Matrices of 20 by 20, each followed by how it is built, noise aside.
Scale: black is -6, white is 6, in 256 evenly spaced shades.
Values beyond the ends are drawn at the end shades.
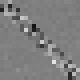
banded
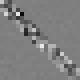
banded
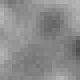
smooth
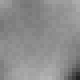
smooth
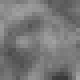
smooth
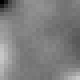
smooth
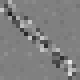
banded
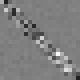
banded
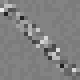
banded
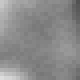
smooth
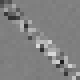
banded
